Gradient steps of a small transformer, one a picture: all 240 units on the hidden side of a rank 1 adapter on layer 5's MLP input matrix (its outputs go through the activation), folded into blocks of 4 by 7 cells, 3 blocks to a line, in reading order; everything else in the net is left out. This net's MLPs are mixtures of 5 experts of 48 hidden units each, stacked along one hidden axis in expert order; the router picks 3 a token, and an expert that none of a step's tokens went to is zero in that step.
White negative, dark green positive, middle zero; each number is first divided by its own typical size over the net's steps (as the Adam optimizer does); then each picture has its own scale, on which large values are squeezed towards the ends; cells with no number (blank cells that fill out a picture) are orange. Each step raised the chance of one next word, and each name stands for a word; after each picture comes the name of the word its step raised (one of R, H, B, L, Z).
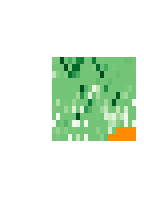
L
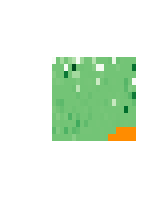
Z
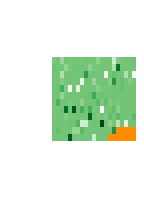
Z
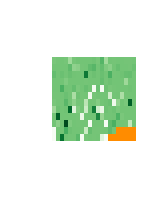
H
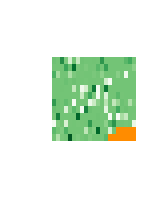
L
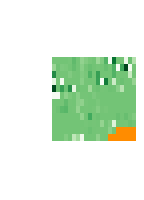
H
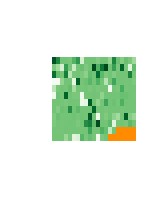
H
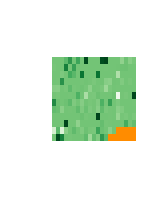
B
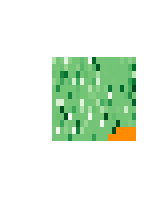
H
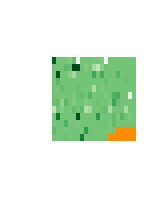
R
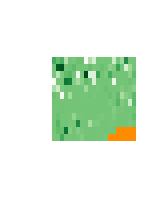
B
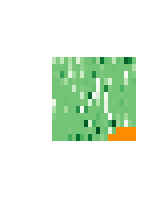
L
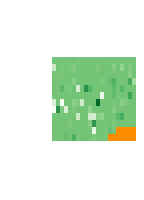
Z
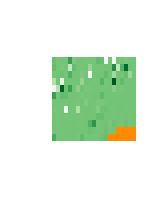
R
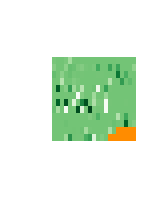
L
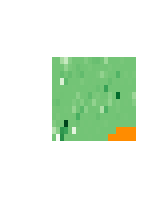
R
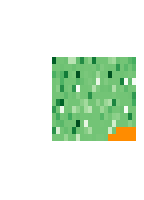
R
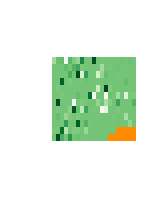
L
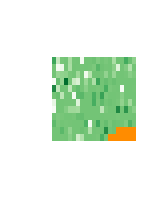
Z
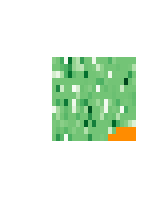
L
